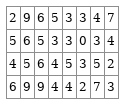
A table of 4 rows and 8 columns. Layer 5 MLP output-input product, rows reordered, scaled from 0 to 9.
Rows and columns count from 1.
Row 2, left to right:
5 6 5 3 3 0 3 4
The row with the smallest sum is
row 2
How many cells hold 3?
7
